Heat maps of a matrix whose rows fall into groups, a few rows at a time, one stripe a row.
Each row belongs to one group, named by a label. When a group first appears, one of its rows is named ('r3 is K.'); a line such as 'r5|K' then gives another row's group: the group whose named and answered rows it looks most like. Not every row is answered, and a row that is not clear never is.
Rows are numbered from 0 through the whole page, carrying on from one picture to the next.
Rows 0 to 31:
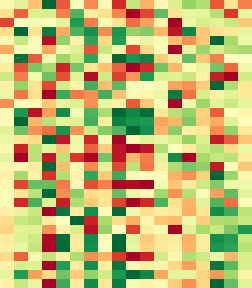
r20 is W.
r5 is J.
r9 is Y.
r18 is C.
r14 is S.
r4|Y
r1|W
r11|J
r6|S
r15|C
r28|W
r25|J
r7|W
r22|W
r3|S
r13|S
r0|C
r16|W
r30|S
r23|Y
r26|Y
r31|Y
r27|Y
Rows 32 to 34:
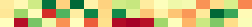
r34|W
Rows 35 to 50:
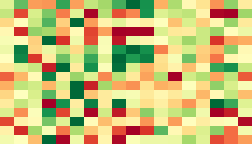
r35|S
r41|S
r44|J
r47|C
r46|Y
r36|C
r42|Y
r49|W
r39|C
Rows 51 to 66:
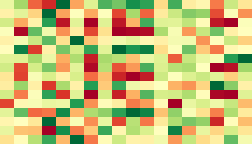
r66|J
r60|Y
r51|S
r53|C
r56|S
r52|C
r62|J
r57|J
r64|C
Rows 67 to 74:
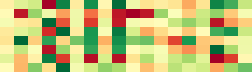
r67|Y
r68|W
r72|Y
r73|C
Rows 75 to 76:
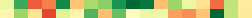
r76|Y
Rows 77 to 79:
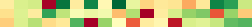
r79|J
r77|Y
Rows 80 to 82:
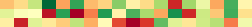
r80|J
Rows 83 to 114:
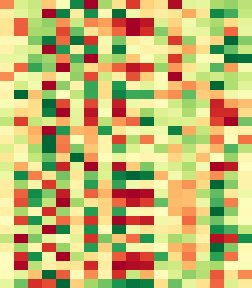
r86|W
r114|S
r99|J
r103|Y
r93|S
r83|J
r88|Y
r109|C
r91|J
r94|C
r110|Y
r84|Y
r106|Y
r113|C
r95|C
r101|C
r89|J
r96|C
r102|S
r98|C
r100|J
